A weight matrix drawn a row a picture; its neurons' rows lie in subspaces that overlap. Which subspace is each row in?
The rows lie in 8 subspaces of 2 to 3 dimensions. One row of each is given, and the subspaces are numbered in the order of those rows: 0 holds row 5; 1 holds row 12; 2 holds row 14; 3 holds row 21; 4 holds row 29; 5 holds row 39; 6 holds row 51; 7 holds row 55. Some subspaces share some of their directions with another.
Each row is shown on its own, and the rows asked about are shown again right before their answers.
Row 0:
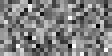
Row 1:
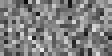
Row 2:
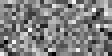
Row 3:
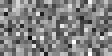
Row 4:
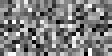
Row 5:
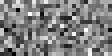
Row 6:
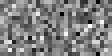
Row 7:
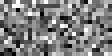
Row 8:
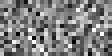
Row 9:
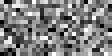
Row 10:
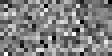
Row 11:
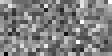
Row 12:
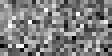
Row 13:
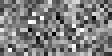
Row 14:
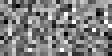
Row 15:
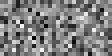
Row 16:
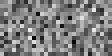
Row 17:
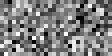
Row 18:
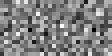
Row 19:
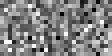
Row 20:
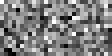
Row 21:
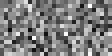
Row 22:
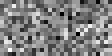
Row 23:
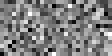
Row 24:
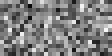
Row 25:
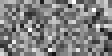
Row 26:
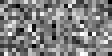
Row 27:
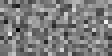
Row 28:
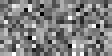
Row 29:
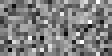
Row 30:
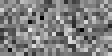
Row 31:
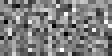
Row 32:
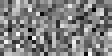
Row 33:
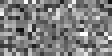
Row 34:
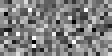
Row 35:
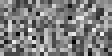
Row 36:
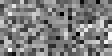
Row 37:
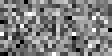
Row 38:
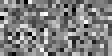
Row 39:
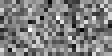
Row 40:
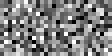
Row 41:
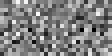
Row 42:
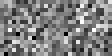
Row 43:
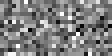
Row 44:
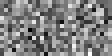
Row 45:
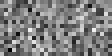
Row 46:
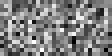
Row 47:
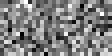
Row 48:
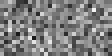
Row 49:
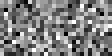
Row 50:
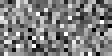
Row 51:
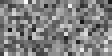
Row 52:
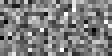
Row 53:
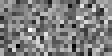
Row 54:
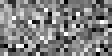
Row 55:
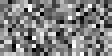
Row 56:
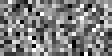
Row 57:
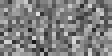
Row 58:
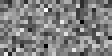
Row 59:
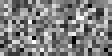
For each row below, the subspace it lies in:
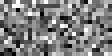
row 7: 0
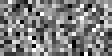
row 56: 7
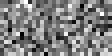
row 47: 3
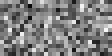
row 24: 3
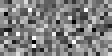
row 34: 5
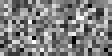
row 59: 1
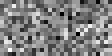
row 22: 4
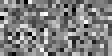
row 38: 2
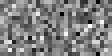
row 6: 4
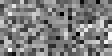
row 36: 4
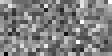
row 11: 6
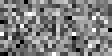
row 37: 0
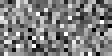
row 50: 1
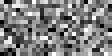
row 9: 0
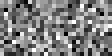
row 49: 3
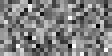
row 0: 7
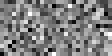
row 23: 0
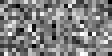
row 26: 6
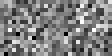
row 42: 6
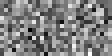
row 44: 5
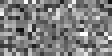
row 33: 6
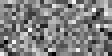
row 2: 0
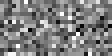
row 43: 4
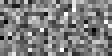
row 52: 2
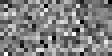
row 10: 6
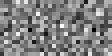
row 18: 7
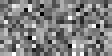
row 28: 7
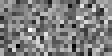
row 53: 5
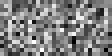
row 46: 1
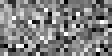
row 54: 1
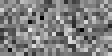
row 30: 5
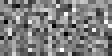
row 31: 2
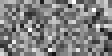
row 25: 0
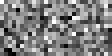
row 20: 0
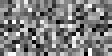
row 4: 4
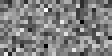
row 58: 6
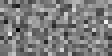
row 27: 2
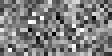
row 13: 5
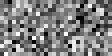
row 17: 6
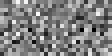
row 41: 7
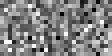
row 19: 4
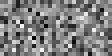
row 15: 3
